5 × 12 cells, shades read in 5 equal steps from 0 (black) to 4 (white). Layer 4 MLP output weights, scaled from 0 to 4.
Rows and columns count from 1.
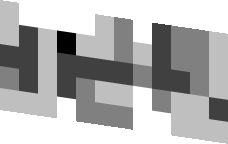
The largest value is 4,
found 9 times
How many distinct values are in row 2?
4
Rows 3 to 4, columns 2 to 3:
1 3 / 1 3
